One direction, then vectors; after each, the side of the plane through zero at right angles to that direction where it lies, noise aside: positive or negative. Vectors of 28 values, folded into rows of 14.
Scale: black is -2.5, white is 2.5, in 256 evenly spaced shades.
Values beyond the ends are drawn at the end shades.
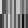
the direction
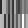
negative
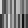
positive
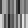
negative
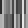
negative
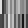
positive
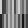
positive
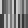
positive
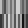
positive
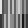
positive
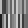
positive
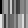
negative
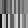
positive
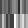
negative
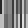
negative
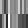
positive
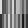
positive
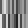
negative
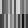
positive
